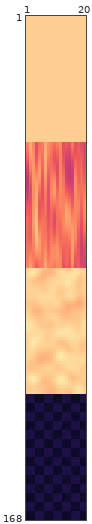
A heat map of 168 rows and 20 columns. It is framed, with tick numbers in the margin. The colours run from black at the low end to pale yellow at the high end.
It is made of 4 by 1 panels. Panel 1,1: very high, flat. Panel 2,1: high, streaked downward. Panel 3,1: very high, blotchy, faint in contrast. Panel 4,1: very low, checkered, faint in contrast.
